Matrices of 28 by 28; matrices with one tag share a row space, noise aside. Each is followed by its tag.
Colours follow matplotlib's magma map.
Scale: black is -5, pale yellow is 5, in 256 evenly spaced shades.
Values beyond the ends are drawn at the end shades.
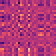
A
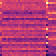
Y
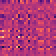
A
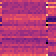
Y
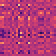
A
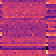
Y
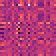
A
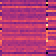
Y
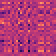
A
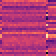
Y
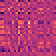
A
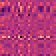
A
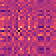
A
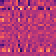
A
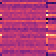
Y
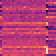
Y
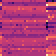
Y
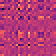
A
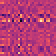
A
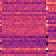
Y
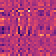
A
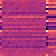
Y
